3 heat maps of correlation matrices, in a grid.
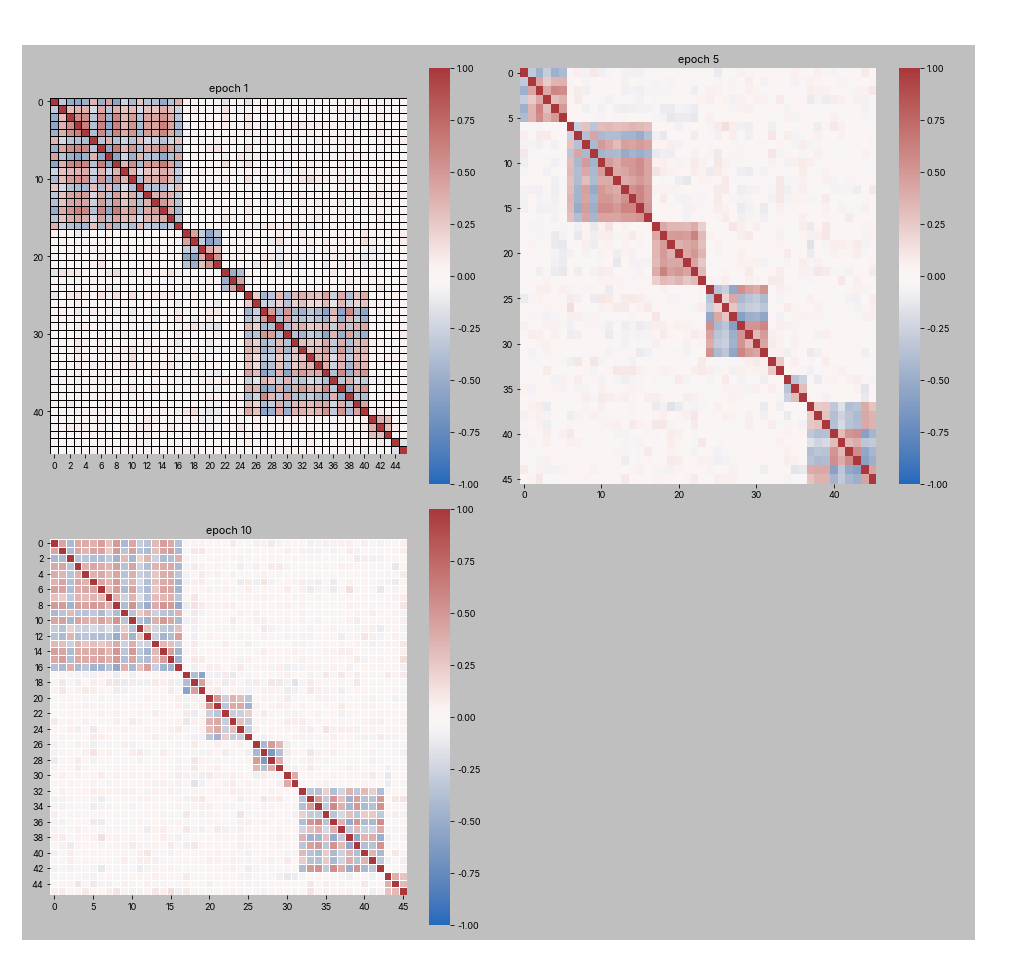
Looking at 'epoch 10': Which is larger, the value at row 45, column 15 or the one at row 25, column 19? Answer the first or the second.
the first
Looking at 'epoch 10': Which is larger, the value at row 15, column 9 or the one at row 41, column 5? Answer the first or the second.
the second
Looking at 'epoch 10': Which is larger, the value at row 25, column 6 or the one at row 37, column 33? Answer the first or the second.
the second
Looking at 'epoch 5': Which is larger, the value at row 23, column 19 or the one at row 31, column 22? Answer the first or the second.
the first
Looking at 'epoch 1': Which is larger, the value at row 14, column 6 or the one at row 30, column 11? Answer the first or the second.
the first
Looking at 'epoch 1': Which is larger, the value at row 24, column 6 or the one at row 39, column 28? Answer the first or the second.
the first
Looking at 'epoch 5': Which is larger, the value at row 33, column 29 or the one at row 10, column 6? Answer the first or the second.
the second
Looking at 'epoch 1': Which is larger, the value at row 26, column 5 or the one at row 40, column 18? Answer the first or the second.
the second
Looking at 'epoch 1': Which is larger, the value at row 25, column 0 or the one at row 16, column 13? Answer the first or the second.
the first
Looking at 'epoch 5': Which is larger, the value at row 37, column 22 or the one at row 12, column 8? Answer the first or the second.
the second
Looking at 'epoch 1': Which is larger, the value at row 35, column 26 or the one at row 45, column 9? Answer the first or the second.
the first
